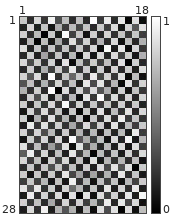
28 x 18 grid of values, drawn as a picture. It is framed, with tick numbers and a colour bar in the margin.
Average level on the scale: 50%. Histogram: two levels. Odd rows or columns: none. Grain: checkered.
